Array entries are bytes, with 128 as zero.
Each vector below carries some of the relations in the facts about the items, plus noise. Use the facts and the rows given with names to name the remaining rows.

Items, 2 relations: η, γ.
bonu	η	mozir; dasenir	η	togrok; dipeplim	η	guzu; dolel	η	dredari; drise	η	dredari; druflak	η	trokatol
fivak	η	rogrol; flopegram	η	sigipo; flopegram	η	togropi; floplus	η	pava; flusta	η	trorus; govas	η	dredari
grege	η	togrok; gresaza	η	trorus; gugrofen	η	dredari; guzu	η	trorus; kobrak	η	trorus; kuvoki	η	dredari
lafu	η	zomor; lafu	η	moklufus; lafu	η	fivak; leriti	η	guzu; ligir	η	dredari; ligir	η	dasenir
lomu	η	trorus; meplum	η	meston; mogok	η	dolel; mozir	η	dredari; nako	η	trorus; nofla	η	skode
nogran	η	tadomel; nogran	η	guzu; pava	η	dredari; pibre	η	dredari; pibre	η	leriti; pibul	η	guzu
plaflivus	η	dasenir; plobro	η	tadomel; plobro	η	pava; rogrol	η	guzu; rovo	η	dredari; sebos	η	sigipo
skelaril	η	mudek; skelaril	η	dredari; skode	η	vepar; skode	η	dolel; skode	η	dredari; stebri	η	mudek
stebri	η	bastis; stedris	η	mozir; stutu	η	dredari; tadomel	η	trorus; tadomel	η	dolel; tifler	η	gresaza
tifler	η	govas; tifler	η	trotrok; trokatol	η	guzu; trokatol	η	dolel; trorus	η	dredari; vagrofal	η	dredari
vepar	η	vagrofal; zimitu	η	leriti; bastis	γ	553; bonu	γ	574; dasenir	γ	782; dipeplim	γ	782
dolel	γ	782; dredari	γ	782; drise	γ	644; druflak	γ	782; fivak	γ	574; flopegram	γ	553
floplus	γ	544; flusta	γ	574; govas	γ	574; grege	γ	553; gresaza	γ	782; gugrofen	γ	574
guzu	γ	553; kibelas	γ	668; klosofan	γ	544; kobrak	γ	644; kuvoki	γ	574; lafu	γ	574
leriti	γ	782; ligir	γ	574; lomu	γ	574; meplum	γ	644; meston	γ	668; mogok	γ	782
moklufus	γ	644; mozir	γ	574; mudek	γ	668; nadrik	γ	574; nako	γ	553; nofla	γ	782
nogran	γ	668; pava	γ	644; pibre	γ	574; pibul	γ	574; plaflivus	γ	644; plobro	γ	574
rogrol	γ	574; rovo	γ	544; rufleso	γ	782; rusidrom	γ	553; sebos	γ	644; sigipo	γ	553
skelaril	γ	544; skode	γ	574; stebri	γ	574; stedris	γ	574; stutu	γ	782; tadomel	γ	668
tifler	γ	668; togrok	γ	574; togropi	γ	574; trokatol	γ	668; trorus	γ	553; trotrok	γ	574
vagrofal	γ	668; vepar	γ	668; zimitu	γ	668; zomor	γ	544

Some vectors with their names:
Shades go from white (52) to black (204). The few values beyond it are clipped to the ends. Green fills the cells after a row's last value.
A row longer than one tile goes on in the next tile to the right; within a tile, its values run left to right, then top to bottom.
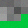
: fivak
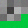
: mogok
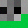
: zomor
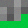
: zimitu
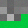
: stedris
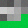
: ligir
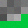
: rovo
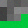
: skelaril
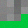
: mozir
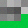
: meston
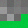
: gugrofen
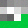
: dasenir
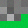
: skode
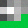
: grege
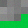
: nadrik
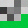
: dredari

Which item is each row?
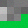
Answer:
rogrol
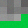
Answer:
kobrak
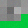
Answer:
rufleso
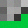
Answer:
flopegram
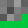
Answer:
tifler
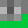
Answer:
druflak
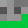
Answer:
pava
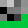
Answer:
mudek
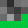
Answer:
lafu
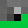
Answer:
stebri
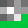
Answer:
plaflivus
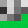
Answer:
sigipo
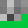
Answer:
guzu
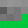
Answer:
kibelas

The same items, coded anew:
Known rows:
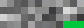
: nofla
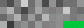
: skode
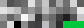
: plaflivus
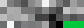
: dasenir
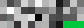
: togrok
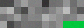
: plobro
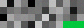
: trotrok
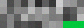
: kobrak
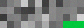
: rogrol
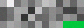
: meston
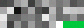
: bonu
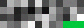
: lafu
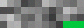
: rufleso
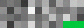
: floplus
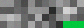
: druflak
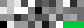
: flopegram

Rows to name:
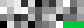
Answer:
sebos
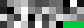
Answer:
bastis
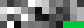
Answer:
grege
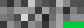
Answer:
nako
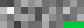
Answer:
ligir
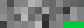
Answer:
rusidrom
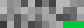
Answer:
meplum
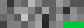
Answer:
trorus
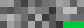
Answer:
dipeplim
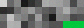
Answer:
gresaza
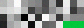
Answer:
togropi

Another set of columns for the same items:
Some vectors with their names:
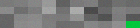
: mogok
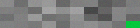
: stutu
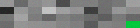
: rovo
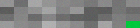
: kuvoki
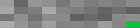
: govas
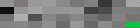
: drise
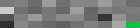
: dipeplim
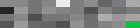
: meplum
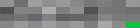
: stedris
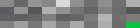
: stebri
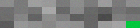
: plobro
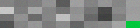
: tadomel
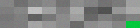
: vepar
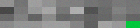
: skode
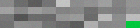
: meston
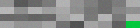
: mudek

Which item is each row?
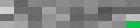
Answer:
trotrok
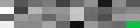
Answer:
dredari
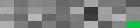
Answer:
dasenir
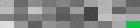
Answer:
togrok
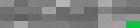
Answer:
nadrik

